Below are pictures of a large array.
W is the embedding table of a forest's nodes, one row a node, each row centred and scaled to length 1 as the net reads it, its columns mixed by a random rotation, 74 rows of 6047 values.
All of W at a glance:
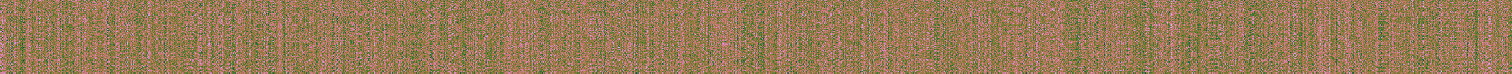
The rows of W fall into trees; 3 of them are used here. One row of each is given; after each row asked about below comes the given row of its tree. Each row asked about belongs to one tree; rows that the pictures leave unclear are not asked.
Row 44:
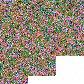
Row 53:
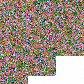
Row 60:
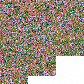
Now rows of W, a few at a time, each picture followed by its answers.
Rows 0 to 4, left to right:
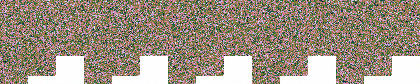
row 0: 60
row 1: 53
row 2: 44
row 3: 53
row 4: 44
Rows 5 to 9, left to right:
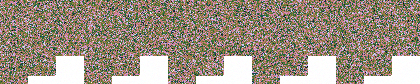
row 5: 53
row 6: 53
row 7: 44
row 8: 60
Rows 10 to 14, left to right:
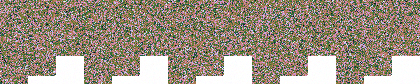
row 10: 60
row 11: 44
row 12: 44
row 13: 53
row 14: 53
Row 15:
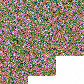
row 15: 53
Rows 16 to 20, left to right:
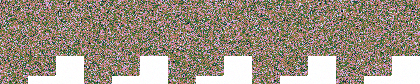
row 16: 60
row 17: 44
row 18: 60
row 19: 60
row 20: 44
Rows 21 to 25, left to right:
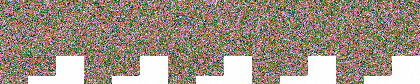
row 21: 60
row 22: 60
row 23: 60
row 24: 53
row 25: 53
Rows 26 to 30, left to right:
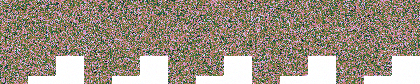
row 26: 44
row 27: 53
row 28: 60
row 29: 53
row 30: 60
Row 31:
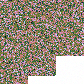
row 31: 44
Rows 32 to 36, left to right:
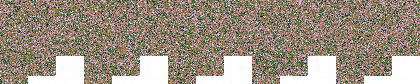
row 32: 60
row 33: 53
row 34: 53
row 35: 60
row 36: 60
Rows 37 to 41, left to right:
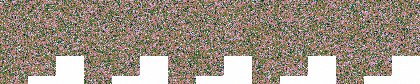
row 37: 44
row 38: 60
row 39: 60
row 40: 44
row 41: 53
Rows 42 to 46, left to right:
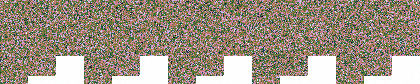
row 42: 44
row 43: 44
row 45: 60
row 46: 44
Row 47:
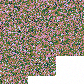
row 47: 60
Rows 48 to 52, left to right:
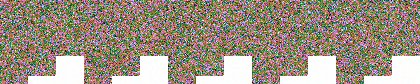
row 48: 44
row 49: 60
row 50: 44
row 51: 44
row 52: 53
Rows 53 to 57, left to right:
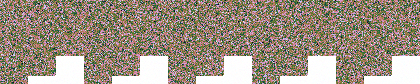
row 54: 44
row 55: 44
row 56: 53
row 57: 44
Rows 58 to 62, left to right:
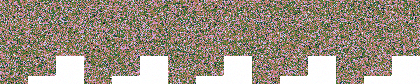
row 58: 53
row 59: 60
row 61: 44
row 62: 44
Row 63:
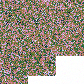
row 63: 60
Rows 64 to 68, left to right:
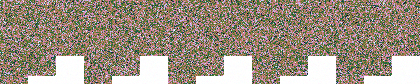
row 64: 60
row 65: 44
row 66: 53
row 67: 60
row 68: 60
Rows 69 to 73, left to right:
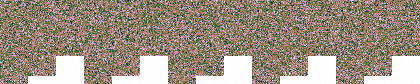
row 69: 44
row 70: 53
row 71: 60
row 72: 44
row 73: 44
